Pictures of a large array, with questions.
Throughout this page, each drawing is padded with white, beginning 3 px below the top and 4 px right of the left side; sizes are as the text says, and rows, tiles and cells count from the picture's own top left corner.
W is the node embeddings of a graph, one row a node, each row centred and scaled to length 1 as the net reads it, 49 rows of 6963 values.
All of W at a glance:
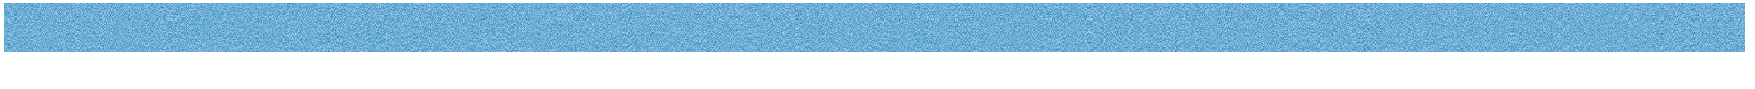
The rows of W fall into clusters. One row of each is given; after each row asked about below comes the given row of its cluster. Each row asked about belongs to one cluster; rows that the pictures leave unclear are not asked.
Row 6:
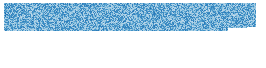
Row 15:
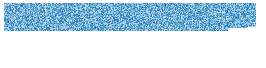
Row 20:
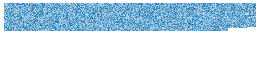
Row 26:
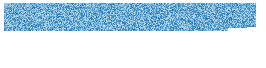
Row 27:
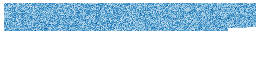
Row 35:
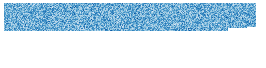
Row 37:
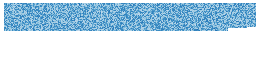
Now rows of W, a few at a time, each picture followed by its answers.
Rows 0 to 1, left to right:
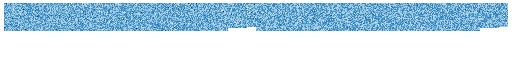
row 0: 37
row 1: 15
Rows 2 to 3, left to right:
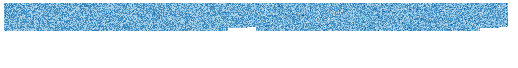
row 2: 6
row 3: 37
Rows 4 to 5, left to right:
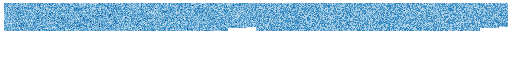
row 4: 27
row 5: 35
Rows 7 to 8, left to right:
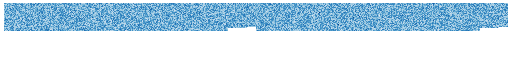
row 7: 15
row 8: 20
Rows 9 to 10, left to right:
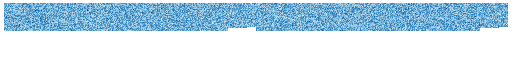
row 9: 37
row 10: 26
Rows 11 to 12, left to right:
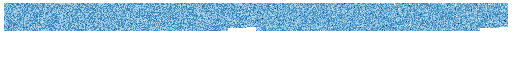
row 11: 20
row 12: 15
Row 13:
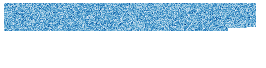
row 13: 27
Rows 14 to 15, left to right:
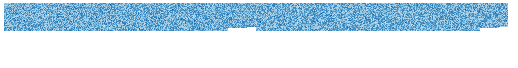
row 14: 26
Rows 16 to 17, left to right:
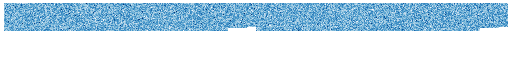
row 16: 15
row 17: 15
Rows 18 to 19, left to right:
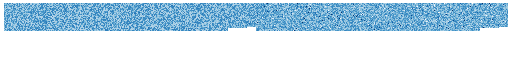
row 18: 35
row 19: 6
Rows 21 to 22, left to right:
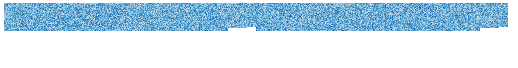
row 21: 27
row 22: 37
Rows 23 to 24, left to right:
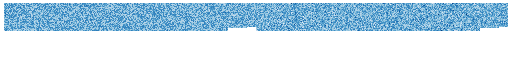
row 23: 6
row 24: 35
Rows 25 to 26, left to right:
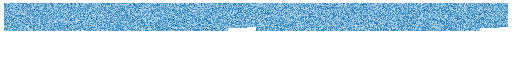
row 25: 37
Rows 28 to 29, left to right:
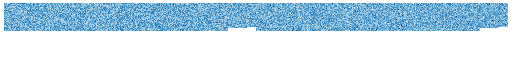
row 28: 37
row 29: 15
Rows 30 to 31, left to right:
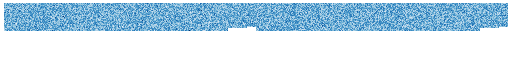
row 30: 35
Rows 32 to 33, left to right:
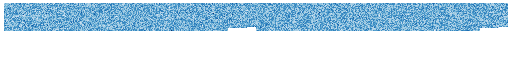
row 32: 26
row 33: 20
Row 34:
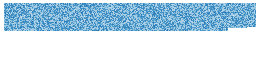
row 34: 6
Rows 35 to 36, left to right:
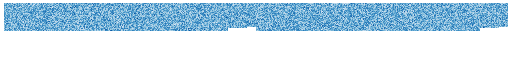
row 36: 27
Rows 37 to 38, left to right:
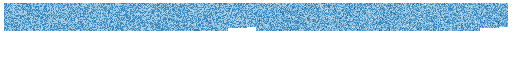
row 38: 35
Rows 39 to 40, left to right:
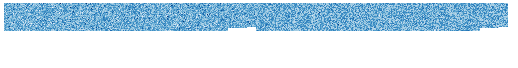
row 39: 35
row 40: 20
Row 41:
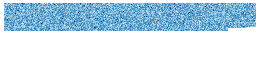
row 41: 15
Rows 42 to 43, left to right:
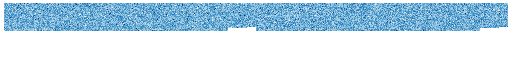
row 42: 6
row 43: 26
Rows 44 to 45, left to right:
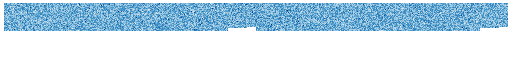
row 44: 37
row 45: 37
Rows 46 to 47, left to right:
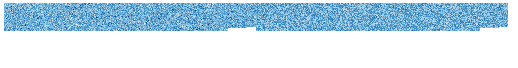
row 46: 26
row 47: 6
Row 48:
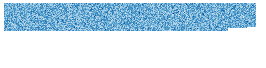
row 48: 35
